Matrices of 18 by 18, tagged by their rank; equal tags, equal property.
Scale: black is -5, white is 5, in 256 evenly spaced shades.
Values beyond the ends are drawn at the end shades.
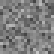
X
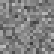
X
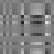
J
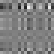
J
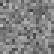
X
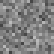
X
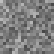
X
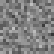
X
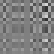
J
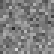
X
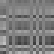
J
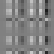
J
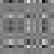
J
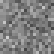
X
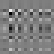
J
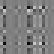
J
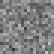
X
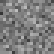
X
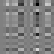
J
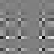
J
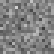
X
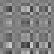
J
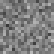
X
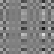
J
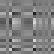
J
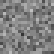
X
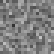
X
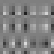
J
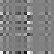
J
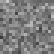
X
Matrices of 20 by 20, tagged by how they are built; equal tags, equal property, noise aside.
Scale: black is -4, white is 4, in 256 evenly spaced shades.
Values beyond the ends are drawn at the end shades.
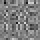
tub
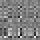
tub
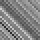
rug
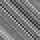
rug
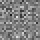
tub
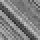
rug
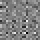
tub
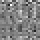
tub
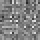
tub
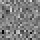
tub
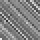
rug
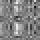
tub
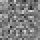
tub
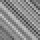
rug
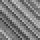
rug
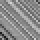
rug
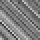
rug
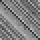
rug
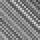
rug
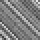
rug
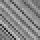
rug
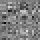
tub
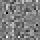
tub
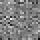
tub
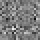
tub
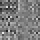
tub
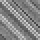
rug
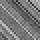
rug
